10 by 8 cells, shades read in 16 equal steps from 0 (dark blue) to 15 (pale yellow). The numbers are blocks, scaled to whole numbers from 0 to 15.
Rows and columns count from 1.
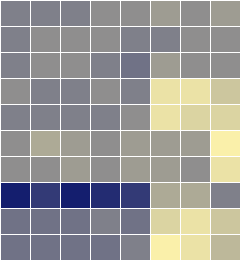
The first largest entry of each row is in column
6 2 6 6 6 8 8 6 7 6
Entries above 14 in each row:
0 0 0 0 0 1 0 0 0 1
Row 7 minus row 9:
2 2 3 1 3 -4 -6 2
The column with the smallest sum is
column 1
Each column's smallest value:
0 2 0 1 2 7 8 7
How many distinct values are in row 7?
3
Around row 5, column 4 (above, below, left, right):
8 8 7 8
